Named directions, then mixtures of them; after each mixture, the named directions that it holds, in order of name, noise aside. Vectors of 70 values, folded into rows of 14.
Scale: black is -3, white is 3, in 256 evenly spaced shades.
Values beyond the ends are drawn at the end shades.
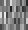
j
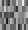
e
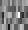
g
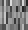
e, j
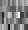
g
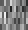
j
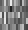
g, j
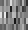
j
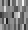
e, g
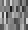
j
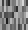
e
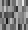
e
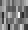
g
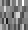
e, g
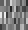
j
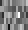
g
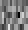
g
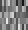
e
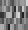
g, j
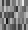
e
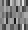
e, j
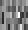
g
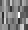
g, j
